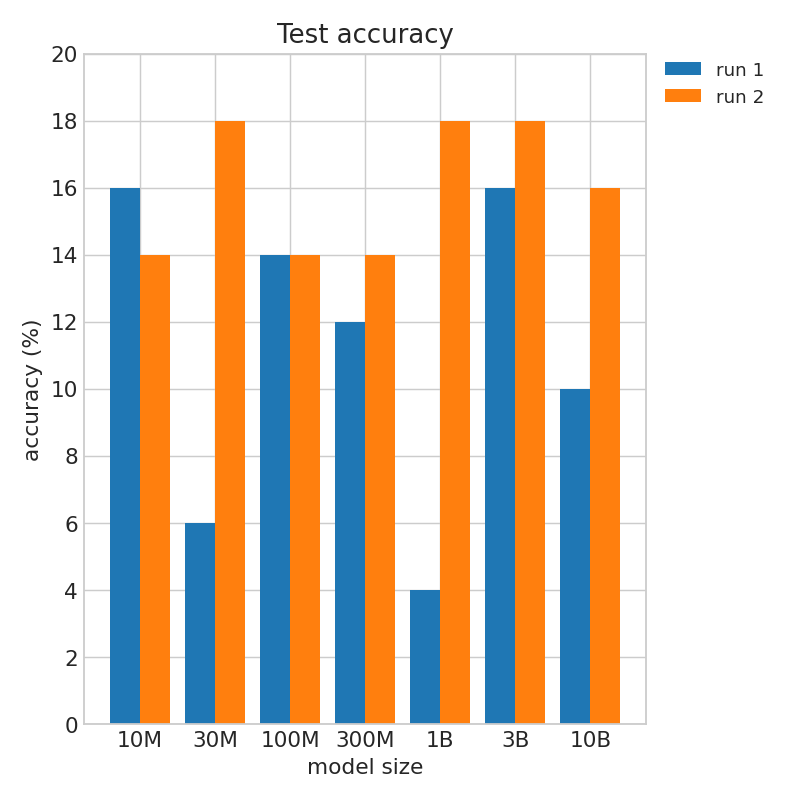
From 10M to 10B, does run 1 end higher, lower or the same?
lower
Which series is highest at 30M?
run 2
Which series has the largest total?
run 2
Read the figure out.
Title: Test accuracy
x-axis: model size, ticks 10M 30M 100M 300M 1B 3B 10B
y-axis: accuracy (%), ticks 0 2 4 6 8 10 12 14 16 18 20
Legend: run 1, run 2
Values:
run 1: 16 6 14 12 4 16 10
run 2: 14 18 14 14 18 18 16
